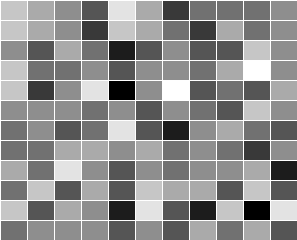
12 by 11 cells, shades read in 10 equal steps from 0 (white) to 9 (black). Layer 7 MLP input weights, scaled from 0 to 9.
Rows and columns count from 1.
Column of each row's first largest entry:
7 4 5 5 5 6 7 10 11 3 10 5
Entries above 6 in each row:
1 2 1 0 2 0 1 1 1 0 3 0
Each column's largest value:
5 7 6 7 9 6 8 8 6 9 8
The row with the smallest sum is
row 4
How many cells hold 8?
5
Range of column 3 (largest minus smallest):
5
